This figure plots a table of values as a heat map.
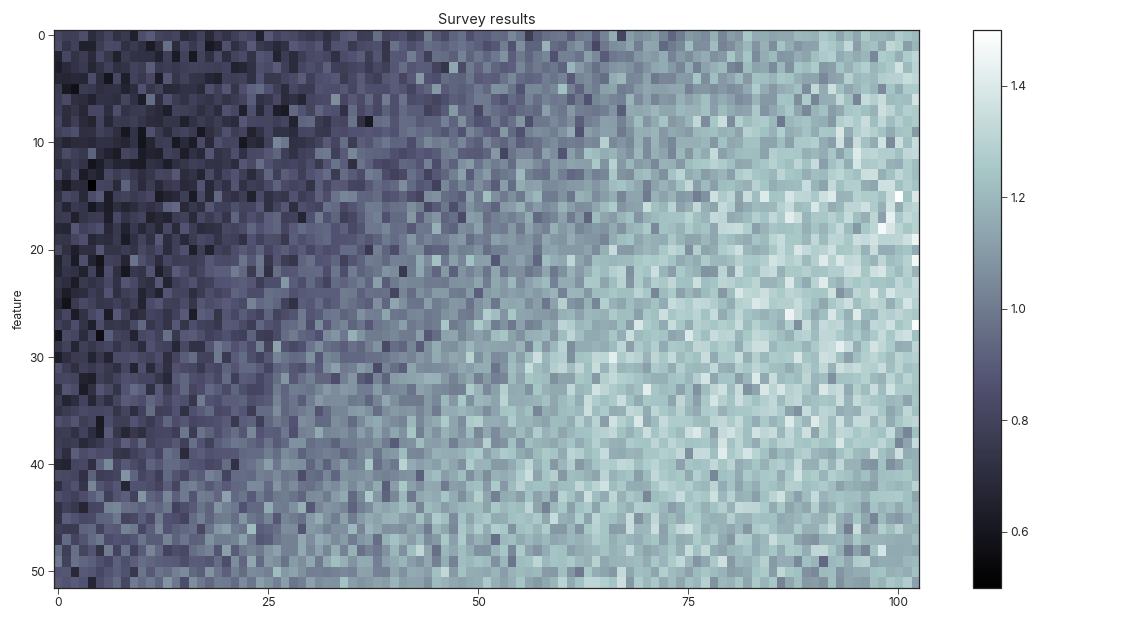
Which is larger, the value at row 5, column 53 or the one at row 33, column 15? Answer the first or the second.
the first
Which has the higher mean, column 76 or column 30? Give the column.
76
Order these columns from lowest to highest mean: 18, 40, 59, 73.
18, 40, 59, 73
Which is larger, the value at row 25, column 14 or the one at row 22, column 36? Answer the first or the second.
the second
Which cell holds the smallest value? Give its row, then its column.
14, 4
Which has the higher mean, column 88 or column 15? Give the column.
88
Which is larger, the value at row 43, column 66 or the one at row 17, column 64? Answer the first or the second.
the first
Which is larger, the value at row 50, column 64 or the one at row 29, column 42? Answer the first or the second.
the first
